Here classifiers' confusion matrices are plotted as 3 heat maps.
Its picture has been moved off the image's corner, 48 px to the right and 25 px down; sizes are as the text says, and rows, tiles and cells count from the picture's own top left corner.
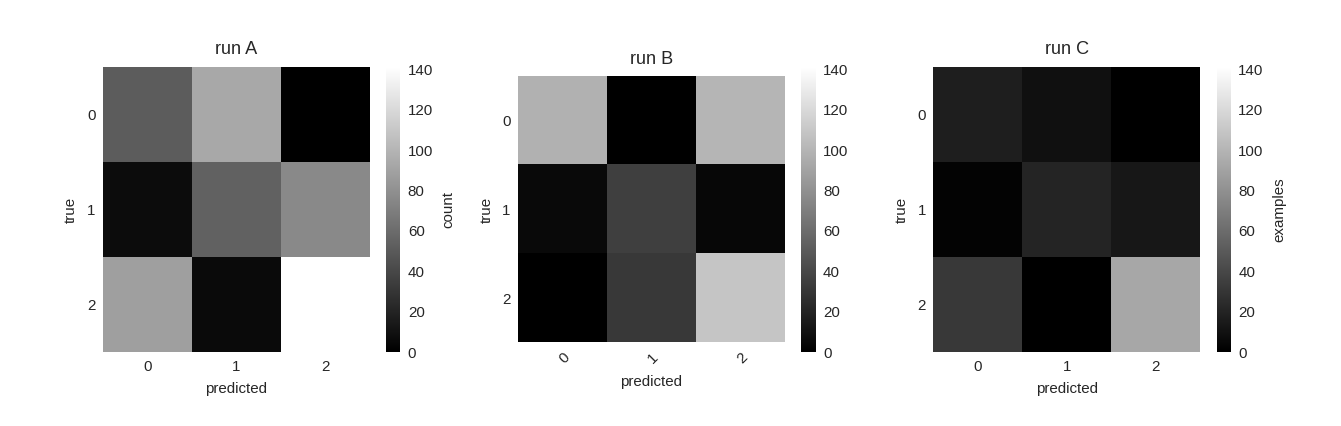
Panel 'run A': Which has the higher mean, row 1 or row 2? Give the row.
2
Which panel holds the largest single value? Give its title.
run A
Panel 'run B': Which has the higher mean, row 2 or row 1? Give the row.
2
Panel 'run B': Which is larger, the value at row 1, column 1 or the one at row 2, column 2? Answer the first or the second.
the second
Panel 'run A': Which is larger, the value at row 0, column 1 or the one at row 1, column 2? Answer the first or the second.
the first
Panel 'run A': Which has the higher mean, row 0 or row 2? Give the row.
2
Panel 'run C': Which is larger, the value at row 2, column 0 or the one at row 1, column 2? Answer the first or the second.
the first
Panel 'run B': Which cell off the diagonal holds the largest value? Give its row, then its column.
0, 2
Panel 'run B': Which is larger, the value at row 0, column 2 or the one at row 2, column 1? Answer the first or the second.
the first
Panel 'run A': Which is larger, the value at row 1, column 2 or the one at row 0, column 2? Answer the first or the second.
the first
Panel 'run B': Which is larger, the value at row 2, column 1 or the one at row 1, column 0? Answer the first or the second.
the first
